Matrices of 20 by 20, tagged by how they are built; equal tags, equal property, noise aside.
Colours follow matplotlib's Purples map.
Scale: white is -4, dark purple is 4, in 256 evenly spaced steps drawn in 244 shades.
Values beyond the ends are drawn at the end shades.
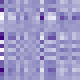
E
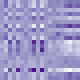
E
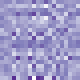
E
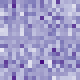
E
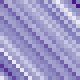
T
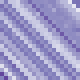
T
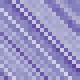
T
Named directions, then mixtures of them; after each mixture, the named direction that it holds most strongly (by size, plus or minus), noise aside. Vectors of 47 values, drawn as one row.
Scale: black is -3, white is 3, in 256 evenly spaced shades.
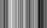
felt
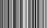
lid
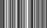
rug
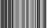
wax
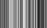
felt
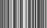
lid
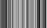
wax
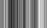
felt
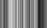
felt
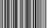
rug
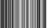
wax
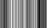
felt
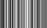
rug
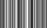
rug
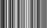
rug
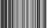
wax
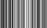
wax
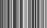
lid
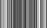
wax
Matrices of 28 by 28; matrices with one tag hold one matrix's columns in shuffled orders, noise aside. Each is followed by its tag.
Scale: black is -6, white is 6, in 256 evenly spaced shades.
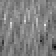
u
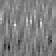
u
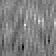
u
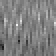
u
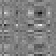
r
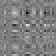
r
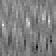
u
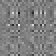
r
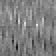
u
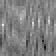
u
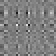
r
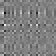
r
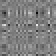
r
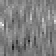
u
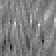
u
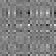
r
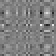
r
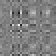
r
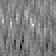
u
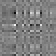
r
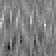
u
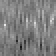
u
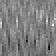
u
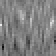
u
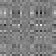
r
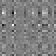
r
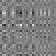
r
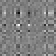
r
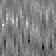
u
